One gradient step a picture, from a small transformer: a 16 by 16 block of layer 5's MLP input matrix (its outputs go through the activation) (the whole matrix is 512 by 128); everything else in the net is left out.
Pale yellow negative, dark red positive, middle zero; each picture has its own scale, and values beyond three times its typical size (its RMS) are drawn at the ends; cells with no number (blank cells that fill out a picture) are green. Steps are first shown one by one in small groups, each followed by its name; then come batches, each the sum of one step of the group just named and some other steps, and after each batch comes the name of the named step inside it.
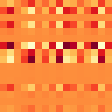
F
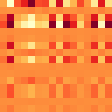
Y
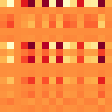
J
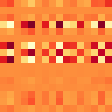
J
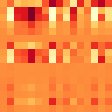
Y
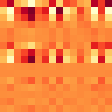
J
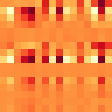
J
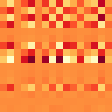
F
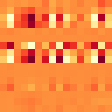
F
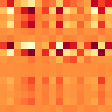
J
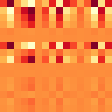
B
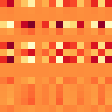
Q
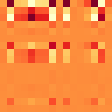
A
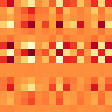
Q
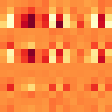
Q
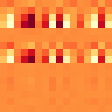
B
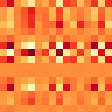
Q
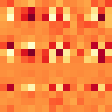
Q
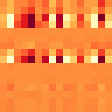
B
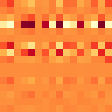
Q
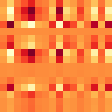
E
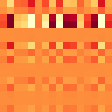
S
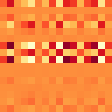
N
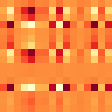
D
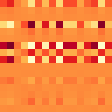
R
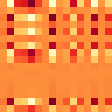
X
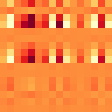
E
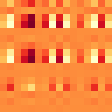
D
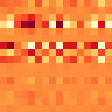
R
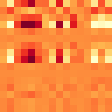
S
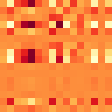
X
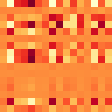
X
